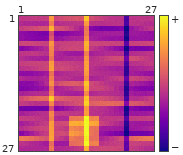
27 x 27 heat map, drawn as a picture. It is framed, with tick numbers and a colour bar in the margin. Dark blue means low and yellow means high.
An odd patch, higher than its surroundings, sits in the bottom middle. The bottom middle is the ninth with the highest average. Columns 7, 14 and 22 differ from the columns beside them.
